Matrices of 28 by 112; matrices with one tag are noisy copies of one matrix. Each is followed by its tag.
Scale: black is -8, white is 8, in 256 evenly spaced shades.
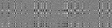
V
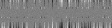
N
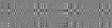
V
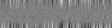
N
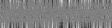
N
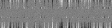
N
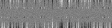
N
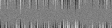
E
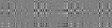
V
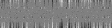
N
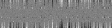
N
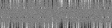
N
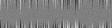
E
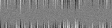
E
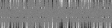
N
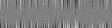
E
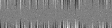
E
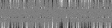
N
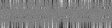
N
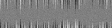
E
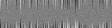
E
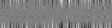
N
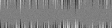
E
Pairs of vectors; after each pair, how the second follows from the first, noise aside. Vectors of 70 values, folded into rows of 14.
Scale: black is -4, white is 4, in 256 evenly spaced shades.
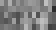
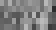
copied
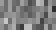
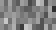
copied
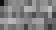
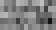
wrapped around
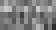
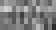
copied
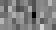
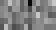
wrapped around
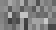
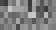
reversed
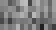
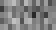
wrapped around
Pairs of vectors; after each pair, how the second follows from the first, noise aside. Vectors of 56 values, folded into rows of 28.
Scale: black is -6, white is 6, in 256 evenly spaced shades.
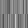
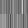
shuffled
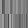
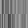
sign-scrambled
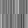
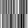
scaled up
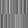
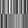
scaled up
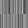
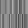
shuffled
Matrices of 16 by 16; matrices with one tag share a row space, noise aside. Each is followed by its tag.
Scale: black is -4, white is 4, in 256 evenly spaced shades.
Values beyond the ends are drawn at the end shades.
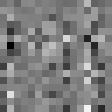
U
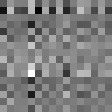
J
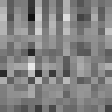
J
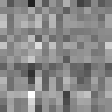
J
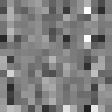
U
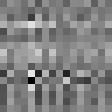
J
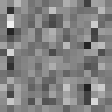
U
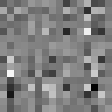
U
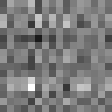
J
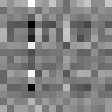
J
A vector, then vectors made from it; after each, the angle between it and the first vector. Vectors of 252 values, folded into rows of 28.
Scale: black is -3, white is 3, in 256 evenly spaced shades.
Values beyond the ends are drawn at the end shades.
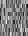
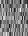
orthogonal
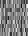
nearly opposite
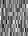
nearly opposite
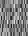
partly opposed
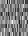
orthogonal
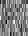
nearly opposite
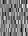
partly opposed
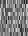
nearly opposite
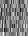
orthogonal
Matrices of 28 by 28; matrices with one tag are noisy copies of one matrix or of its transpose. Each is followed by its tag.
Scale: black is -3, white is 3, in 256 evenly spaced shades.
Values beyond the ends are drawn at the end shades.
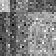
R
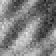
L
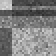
R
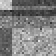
R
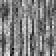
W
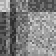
R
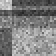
R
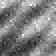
L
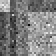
R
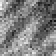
L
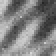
L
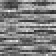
W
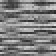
W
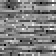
W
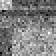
R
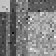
R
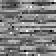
W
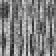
W
